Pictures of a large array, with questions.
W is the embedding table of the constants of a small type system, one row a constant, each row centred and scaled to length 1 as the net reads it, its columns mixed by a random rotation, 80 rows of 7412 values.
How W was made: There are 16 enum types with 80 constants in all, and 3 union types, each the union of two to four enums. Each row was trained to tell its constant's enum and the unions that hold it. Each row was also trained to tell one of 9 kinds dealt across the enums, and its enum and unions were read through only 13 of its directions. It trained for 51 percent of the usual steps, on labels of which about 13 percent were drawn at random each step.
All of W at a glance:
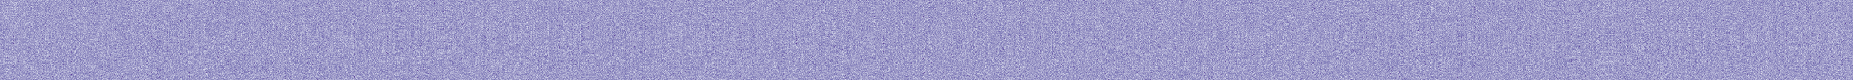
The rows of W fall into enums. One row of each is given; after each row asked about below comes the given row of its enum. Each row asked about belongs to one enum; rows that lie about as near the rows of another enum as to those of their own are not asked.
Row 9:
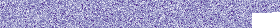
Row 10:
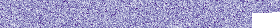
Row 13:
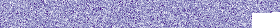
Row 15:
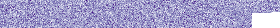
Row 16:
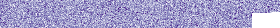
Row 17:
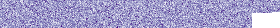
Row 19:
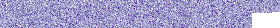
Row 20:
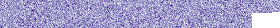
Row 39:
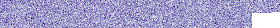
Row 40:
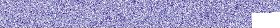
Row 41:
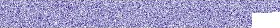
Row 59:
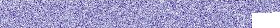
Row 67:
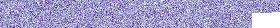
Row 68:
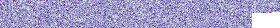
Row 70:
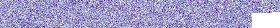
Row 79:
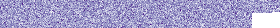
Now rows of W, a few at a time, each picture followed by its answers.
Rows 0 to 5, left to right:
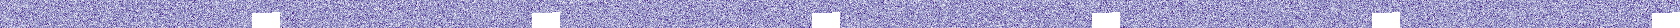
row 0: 13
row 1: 19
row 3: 41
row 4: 9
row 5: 70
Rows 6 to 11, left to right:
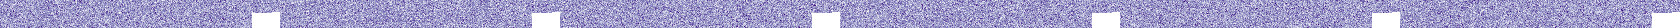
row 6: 67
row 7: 9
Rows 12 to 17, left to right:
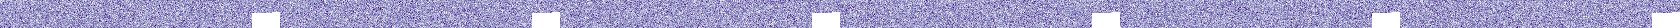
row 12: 68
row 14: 67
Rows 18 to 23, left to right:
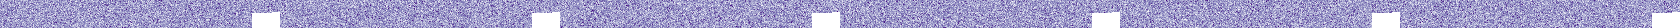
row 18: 16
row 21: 68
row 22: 39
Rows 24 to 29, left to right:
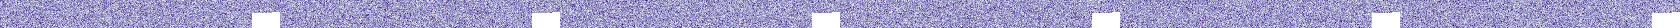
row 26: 39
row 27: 15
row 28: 39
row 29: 39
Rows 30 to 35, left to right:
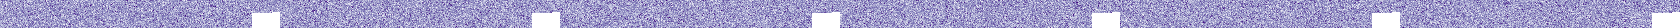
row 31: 20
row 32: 68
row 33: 40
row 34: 13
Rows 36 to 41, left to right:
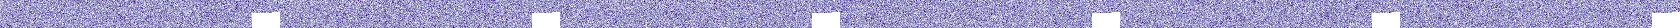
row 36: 40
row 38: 16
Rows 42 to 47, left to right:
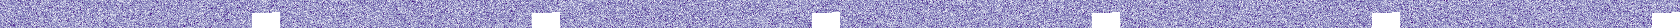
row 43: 40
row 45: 70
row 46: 19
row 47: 68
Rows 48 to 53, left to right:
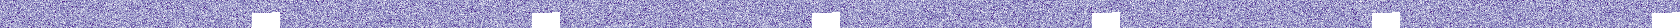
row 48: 39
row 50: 68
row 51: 15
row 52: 15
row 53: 68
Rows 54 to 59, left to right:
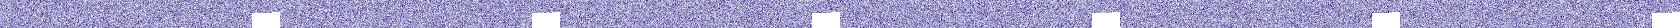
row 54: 20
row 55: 59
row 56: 15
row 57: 41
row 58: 16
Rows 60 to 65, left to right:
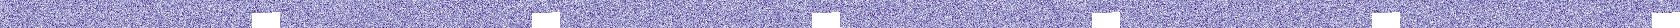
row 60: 39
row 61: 15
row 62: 67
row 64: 41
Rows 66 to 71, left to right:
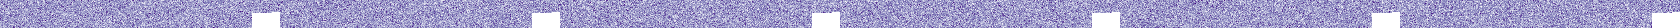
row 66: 67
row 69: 67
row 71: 59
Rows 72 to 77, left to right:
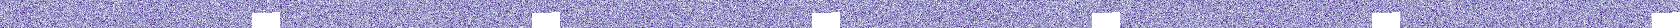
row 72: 40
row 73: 16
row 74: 15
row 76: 40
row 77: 20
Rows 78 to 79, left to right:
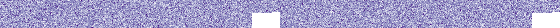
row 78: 67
